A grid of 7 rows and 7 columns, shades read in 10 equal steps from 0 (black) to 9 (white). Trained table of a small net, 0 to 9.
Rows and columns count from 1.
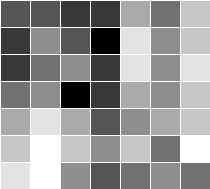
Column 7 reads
7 7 8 7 7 9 4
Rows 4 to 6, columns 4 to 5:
2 6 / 3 5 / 5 7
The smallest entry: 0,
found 2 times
